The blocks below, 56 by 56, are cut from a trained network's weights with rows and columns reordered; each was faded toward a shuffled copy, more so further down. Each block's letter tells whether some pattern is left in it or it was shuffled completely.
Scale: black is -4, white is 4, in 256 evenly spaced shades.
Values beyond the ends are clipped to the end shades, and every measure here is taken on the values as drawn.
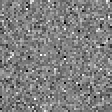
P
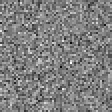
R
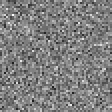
P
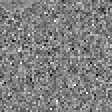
P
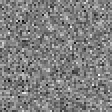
R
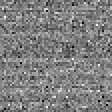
R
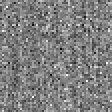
R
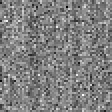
R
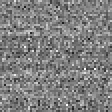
R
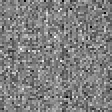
R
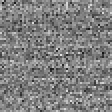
R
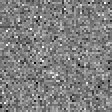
P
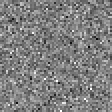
P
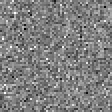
P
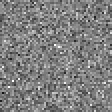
P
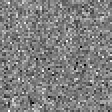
P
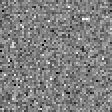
P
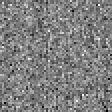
R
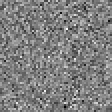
R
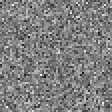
P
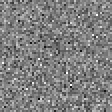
P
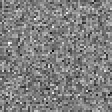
P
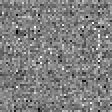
R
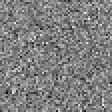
P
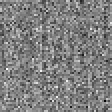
R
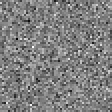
P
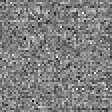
R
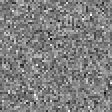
P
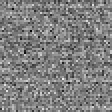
R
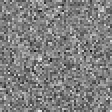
R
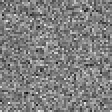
R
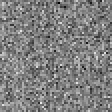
R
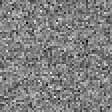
P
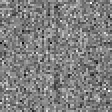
R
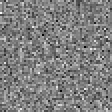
R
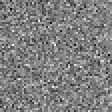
P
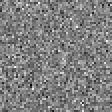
P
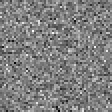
P
